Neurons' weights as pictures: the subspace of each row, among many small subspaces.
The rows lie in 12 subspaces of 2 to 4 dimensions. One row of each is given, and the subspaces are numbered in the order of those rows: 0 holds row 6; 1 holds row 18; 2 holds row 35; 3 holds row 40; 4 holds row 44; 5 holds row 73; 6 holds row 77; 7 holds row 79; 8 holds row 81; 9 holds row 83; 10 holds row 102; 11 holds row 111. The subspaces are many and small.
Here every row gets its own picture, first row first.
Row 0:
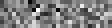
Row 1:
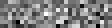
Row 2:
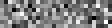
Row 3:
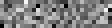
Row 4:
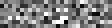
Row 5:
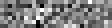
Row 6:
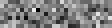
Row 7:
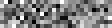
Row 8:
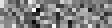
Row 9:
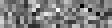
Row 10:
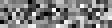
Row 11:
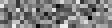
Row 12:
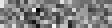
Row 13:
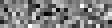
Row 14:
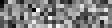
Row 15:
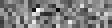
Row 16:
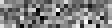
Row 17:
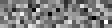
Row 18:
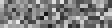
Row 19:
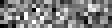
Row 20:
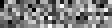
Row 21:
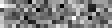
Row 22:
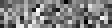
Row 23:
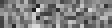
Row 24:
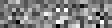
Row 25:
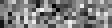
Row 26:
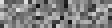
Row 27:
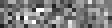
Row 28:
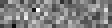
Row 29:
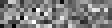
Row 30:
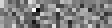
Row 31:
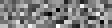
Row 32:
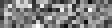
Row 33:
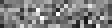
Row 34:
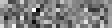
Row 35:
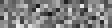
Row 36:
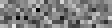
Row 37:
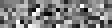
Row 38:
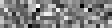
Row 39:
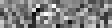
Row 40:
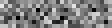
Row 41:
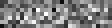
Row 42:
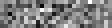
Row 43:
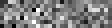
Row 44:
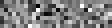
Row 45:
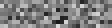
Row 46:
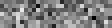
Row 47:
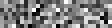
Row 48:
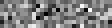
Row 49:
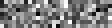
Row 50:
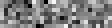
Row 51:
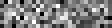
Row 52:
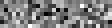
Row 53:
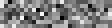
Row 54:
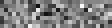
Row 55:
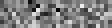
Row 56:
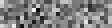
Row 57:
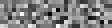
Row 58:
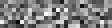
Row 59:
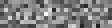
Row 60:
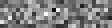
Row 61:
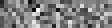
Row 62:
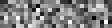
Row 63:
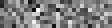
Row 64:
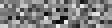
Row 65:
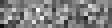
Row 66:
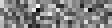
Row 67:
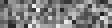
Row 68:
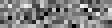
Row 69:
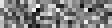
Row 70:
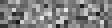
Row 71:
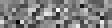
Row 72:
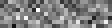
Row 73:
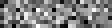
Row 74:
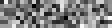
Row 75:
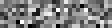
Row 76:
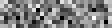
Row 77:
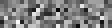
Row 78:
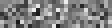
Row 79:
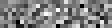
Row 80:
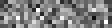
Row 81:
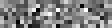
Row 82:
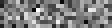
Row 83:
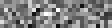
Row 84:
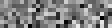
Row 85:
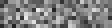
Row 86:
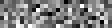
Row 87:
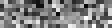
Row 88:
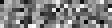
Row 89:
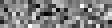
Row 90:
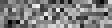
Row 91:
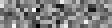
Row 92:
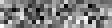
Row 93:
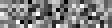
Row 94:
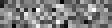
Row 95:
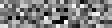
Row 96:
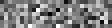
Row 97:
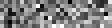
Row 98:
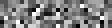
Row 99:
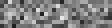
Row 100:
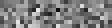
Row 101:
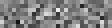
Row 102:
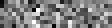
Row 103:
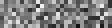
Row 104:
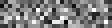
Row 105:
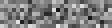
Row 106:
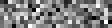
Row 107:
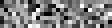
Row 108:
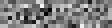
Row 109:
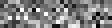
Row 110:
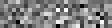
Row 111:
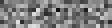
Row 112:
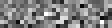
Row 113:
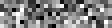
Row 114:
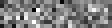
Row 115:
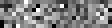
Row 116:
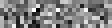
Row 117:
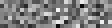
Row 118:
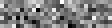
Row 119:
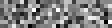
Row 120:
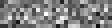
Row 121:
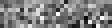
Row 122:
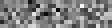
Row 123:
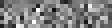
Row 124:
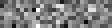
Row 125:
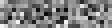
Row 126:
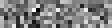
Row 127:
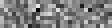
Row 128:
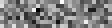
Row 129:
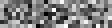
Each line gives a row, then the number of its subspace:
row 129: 9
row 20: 1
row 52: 4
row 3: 11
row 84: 1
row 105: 11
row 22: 7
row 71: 6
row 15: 9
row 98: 6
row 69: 4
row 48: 5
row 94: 9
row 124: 9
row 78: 11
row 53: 1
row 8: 10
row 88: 11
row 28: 7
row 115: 11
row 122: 10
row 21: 11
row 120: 7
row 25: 5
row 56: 0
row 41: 8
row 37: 8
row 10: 10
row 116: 8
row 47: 7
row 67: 1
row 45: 3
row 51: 1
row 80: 3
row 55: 10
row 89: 4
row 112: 1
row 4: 3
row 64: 3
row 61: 10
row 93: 11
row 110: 0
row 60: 10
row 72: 2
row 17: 2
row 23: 5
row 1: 7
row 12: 10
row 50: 9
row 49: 11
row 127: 4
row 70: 0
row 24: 0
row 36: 2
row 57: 2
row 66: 4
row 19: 0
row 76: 3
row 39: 5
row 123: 7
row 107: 4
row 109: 0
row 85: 5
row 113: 0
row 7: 1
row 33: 0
